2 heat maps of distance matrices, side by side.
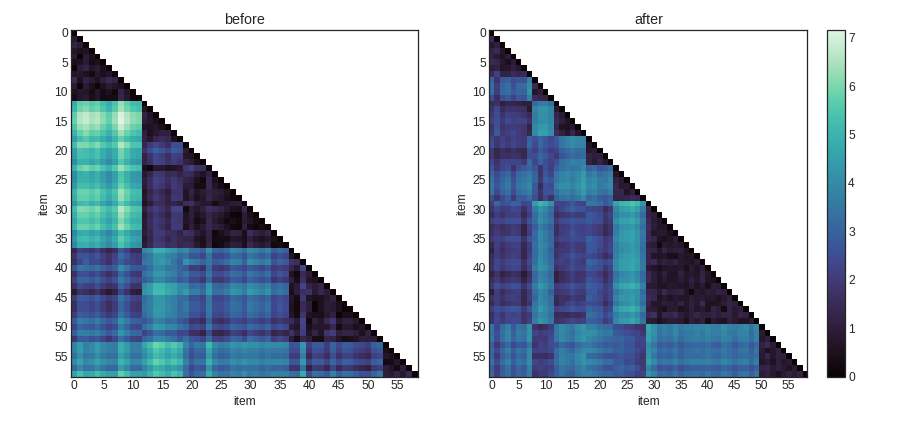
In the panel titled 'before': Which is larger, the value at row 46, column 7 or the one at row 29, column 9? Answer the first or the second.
the second
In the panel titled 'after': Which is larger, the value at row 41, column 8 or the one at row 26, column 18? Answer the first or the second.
the second
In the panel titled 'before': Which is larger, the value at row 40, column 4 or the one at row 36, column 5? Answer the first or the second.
the second
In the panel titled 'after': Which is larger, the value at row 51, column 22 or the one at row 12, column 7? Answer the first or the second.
the first
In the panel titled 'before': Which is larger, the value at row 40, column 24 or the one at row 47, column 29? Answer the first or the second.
the second
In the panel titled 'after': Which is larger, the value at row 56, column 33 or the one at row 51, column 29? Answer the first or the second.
the second
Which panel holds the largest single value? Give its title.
before
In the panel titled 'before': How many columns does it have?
59
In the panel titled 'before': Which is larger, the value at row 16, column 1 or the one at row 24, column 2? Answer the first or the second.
the first
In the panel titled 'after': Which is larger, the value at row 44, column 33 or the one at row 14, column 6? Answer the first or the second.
the second
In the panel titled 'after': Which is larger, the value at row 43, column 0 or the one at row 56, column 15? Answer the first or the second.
the second
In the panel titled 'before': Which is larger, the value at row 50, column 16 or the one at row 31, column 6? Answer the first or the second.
the second
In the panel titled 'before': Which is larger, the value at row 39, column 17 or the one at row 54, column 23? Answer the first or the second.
the second
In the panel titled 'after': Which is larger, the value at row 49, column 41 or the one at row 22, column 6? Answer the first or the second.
the second
